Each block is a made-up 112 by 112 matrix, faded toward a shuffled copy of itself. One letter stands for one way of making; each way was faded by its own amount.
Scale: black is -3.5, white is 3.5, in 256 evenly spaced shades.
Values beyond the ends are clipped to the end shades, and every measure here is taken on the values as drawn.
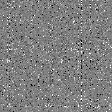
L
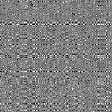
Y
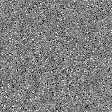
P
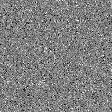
P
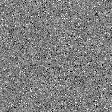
P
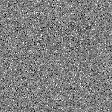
P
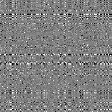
Y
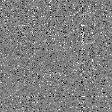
L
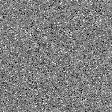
P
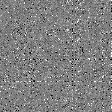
L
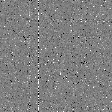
L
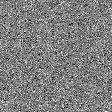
P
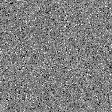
P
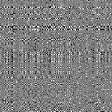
Y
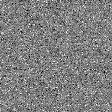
P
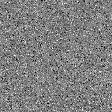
P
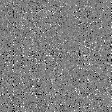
L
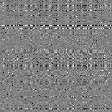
Y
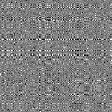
Y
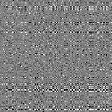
Y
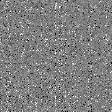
L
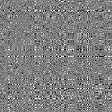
Y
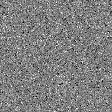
P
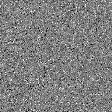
P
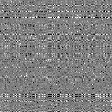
Y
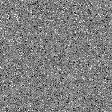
P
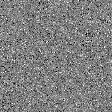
P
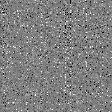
L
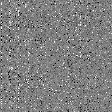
L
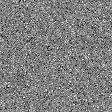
P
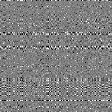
Y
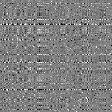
Y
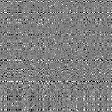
Y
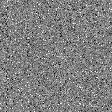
P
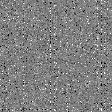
L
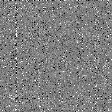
L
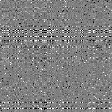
Y
